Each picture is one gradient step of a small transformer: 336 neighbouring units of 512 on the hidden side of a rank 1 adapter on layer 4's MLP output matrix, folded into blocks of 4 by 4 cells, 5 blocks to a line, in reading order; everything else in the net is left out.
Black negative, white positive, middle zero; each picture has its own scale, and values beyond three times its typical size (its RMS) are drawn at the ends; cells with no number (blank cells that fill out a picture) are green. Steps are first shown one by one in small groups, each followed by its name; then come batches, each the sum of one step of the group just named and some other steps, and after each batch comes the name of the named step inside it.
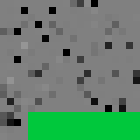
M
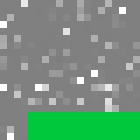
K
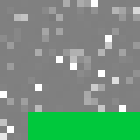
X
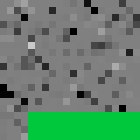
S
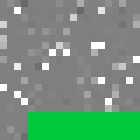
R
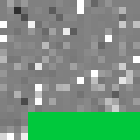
M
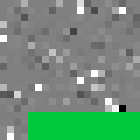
S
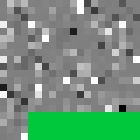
S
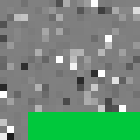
X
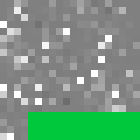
M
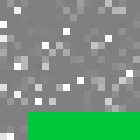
R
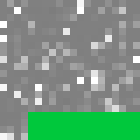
R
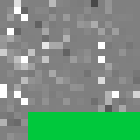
M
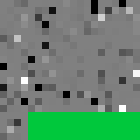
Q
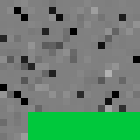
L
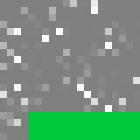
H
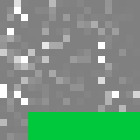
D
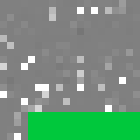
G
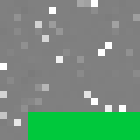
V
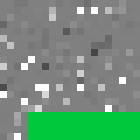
G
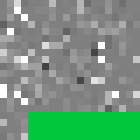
D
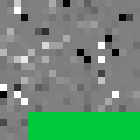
D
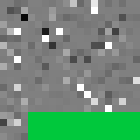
H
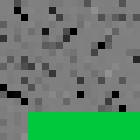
L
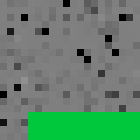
Q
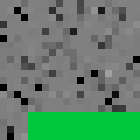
L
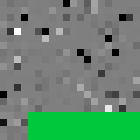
H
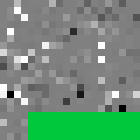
D
